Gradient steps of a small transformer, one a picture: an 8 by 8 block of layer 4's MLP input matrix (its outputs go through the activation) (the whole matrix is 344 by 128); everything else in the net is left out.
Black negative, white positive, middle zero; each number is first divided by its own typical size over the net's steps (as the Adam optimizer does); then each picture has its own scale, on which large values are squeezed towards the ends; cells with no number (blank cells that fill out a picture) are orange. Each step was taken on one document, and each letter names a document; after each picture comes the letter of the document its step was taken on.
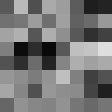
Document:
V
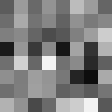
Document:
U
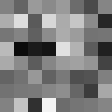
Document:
U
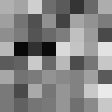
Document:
V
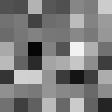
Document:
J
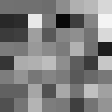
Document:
V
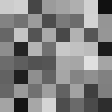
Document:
U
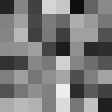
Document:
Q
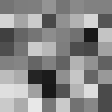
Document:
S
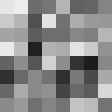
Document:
U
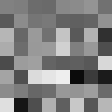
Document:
J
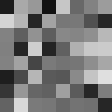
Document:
V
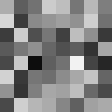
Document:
Q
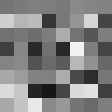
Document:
S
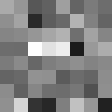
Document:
J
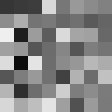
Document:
Q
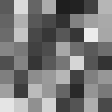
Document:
Q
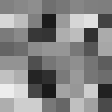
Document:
S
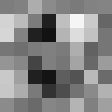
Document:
S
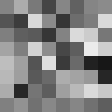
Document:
V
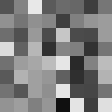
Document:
Q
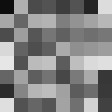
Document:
Q
